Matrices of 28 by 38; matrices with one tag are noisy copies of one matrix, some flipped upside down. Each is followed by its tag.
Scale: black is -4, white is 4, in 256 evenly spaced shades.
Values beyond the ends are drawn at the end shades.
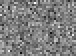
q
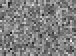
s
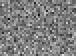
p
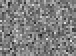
s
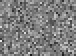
q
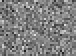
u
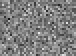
p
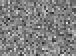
p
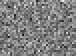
p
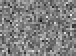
s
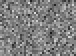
q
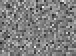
p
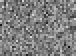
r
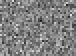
s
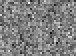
q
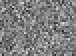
u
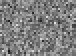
s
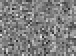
r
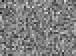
u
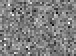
q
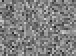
u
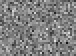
q
